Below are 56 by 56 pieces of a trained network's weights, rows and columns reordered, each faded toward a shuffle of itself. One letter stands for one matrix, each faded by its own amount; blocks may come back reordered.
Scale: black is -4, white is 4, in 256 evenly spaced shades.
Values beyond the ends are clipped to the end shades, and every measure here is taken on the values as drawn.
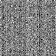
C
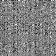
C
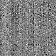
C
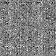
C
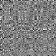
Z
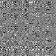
Z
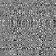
Z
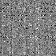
C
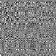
Z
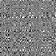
Z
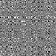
Z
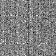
C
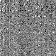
C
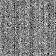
C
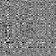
Z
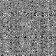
C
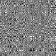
Z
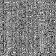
C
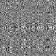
Z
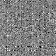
C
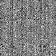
C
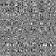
Z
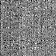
C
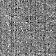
C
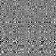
Z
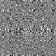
Z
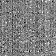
C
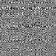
Z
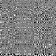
Z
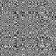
Z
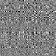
Z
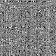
C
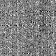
C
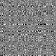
Z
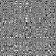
Z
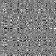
Z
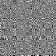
Z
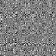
Z
